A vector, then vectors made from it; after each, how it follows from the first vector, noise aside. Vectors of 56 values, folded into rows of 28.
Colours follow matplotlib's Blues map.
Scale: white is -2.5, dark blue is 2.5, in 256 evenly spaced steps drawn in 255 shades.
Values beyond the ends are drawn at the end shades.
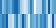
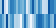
reversed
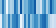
wrapped around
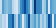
negated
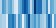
negated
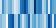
negated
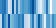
wrapped around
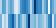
negated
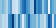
negated
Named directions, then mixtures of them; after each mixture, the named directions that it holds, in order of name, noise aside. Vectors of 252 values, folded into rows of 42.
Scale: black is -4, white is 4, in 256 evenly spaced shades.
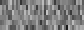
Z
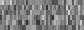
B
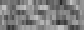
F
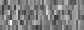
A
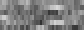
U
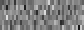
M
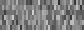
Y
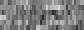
B, U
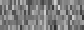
Y, Z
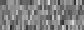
M, Y, Z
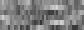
U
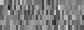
A, Z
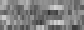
U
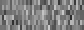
Y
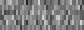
B, Y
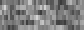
F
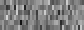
A, B, M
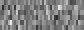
A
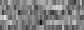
A, U, Z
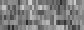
B, F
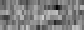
U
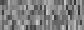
A, B, Z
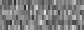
M, U, Z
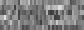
A, U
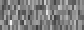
A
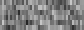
B, F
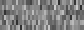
Y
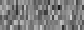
A, M, Y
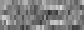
U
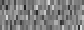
M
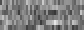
U, Z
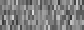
Y
